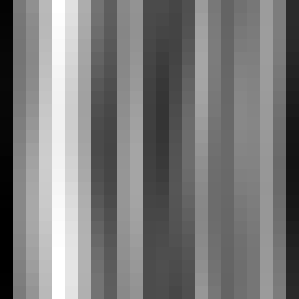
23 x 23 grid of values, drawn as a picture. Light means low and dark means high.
The grain runs up and down. The histogram is bell-shaped. There are no lone odd cells.
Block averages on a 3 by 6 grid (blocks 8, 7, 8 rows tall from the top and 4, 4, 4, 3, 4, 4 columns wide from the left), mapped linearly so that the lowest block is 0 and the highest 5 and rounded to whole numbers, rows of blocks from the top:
3 0 3 5 3 3 | 3 1 3 5 3 4 | 3 0 3 5 3 4
